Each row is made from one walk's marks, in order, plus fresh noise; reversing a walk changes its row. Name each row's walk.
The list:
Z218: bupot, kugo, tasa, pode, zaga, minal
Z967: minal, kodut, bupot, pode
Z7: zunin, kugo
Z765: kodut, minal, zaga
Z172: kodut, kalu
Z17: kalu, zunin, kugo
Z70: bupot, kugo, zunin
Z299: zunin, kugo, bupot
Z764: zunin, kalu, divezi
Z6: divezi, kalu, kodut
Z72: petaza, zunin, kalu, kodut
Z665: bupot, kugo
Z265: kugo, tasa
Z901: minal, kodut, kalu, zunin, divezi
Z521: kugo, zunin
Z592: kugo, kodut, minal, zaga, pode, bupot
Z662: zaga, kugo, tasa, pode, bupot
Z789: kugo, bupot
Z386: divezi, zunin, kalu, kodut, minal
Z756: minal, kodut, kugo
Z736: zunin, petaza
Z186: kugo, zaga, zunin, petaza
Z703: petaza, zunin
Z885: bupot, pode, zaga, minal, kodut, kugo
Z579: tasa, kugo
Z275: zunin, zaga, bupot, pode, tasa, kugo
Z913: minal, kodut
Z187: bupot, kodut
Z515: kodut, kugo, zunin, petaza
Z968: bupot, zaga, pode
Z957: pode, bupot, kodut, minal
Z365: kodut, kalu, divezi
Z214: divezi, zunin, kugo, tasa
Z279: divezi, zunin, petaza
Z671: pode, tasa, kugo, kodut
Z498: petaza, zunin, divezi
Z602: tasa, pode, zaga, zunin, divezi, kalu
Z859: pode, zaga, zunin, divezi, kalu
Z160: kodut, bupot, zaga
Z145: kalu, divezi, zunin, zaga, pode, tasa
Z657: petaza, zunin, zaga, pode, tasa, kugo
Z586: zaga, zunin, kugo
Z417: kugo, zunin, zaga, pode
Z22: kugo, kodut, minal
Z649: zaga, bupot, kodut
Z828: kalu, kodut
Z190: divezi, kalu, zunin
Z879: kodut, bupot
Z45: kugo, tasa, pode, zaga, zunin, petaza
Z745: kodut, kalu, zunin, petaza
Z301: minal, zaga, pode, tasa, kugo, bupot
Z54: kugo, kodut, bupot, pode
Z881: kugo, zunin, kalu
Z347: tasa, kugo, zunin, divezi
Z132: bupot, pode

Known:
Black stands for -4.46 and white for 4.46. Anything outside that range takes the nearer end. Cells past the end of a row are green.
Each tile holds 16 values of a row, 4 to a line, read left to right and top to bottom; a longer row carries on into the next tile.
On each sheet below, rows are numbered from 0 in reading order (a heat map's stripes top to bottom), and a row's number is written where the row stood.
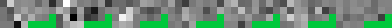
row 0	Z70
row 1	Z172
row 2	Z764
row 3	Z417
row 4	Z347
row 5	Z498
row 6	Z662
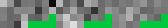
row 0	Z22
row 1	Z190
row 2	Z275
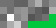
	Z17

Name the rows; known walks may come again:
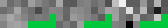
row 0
Z386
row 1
Z186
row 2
Z579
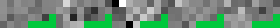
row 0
Z662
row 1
Z365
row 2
Z132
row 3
Z885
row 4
Z214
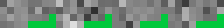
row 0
Z657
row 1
Z6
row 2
Z218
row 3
Z417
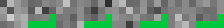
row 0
Z498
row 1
Z515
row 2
Z347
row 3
Z145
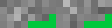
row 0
Z275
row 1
Z602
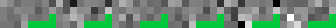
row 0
Z592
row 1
Z881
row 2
Z901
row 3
Z54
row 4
Z789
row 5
Z17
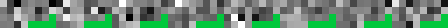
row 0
Z521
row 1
Z703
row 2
Z172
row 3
Z160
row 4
Z828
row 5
Z279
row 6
Z22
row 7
Z265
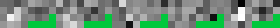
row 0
Z764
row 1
Z190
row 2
Z70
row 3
Z586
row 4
Z7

